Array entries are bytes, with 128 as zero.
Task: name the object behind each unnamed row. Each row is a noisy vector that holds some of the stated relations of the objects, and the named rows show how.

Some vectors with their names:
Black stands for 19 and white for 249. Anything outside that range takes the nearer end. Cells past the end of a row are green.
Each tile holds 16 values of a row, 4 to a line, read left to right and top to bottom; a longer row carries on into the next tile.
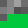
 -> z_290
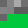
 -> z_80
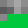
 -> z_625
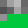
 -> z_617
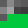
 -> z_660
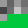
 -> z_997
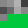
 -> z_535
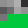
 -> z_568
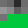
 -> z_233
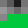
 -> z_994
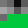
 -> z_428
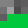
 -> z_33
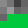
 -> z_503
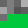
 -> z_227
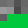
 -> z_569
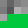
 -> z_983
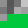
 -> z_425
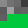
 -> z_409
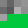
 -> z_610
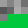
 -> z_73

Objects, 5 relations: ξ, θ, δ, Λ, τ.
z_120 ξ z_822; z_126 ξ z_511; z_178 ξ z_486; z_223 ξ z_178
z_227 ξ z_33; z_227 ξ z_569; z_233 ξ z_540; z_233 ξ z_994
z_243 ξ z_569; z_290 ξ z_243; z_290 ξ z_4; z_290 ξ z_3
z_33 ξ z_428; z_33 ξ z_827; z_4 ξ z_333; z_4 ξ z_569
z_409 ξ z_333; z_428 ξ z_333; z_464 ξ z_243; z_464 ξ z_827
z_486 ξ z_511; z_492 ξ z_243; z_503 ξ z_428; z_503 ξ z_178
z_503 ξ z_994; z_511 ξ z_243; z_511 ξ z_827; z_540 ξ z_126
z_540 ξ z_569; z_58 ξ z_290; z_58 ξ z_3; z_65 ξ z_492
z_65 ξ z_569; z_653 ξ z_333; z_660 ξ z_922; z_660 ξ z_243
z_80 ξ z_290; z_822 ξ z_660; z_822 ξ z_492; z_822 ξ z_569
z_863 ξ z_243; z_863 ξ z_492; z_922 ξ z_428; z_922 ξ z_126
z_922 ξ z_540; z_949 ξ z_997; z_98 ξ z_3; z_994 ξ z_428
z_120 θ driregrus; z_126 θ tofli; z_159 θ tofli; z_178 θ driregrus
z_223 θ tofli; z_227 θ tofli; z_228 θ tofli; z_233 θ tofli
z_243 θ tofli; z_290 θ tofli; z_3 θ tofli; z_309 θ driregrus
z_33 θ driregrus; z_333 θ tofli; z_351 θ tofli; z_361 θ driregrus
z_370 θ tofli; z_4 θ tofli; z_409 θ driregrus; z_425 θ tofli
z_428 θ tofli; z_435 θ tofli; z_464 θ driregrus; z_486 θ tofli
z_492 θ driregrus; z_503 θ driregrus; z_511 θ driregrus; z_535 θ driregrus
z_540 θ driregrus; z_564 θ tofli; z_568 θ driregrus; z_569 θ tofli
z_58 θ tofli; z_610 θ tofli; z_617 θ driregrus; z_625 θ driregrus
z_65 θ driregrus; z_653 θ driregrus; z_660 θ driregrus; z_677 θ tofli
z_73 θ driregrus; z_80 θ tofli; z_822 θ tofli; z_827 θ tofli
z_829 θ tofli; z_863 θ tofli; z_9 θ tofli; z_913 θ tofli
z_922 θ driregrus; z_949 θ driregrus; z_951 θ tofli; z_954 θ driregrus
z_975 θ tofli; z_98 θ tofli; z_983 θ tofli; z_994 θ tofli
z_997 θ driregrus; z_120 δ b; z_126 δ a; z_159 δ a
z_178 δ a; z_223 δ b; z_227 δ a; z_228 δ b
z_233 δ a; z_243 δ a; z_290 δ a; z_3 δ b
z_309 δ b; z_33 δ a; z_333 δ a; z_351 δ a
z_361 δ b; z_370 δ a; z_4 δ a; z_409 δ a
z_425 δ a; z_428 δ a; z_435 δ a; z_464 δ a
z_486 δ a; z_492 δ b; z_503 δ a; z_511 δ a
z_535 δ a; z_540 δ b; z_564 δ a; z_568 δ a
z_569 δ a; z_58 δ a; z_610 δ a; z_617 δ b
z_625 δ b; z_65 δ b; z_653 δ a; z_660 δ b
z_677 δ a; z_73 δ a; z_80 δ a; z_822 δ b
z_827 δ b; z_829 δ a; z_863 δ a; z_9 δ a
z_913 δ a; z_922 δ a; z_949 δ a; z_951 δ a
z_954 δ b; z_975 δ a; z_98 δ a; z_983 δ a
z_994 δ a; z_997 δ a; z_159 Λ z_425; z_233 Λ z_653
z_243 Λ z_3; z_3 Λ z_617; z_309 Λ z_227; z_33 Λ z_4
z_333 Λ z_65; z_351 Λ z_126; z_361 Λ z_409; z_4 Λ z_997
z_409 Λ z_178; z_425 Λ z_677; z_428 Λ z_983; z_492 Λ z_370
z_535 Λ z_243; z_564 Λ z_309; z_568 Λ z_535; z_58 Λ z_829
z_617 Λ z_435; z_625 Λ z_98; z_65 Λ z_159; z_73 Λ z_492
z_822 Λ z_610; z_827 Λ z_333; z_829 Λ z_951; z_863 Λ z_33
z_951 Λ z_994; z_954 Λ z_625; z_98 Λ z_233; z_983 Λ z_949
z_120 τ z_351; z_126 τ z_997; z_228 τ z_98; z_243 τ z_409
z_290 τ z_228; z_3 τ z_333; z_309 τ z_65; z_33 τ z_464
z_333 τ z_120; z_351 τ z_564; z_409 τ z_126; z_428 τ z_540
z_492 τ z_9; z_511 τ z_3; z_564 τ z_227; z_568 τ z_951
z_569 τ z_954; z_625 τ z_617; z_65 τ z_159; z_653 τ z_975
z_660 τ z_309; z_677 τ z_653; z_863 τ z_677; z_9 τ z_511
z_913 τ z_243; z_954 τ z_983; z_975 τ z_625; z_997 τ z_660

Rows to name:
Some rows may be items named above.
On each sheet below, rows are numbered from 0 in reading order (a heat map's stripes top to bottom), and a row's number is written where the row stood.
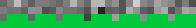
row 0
z_98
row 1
z_4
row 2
z_98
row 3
z_492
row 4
z_677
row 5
z_9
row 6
z_913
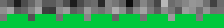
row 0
z_126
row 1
z_660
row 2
z_126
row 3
z_223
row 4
z_428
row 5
z_333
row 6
z_228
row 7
z_178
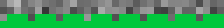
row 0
z_617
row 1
z_511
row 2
z_290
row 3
z_228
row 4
z_863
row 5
z_65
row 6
z_653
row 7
z_822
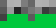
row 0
z_492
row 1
z_120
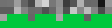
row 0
z_435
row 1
z_3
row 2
z_159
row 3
z_827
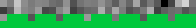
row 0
z_949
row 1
z_464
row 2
z_540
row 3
z_309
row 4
z_227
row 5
z_243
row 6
z_3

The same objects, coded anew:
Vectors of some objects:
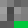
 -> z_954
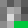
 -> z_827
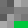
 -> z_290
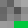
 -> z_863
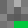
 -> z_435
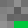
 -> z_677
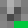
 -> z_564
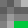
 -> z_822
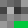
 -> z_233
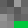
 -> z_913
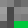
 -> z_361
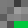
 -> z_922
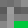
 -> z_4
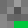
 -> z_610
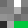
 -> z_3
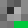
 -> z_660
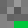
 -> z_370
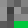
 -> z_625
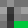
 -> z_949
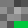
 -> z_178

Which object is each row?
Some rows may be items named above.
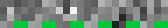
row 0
z_994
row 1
z_290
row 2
z_492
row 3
z_290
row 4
z_535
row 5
z_227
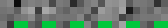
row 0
z_503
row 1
z_997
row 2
z_409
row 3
z_464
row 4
z_159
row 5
z_409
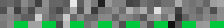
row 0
z_223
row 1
z_126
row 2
z_243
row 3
z_65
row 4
z_178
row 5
z_511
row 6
z_617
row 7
z_863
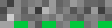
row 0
z_126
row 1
z_120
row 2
z_228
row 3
z_223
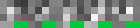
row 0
z_333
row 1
z_540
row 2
z_827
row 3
z_569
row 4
z_492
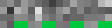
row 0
z_120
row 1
z_428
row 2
z_9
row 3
z_98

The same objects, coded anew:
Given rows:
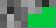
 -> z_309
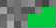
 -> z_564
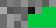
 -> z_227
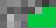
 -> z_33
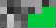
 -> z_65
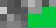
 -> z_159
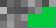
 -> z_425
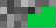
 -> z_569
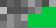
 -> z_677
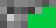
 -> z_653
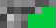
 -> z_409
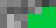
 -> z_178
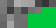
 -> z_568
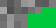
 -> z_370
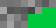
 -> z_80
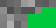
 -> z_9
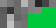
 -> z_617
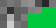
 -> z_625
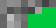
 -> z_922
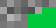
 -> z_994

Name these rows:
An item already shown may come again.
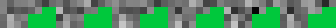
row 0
z_949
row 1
z_913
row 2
z_464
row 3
z_3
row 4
z_822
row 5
z_309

